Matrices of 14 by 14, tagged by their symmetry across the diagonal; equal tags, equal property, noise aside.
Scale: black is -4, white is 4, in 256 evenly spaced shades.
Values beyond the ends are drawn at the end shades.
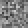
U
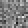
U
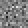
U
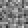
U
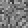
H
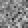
H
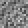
H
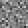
U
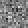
U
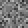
H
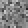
H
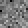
H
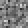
H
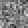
U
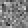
U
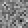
H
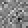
H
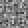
U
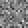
U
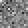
H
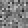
U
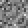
H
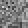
U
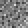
H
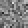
U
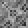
H
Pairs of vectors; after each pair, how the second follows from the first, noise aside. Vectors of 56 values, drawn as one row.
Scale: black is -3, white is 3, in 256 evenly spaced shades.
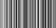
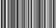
shuffled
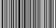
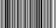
shuffled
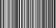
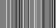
partly zeroed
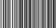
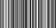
shuffled
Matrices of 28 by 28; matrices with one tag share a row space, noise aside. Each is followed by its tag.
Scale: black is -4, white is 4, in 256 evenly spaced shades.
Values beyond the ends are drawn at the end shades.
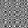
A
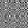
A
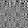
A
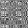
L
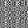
A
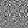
A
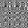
A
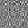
A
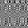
A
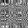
L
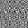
A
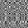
A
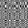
A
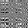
L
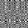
A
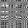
L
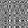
A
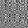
A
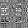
L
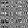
L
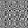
A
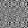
A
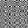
A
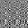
A
